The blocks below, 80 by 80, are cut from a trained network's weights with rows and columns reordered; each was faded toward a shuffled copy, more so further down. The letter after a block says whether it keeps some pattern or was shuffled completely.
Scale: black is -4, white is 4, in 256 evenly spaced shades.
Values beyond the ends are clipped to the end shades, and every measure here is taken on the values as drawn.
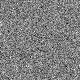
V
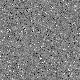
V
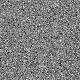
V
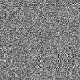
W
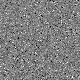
V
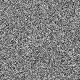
V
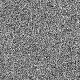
V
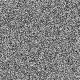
V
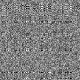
W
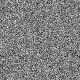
V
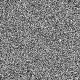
V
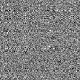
W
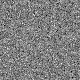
V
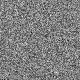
V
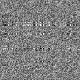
W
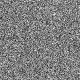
V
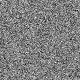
V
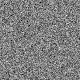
V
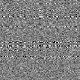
W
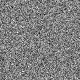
V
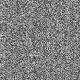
W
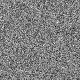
V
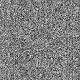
W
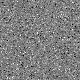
V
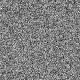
V
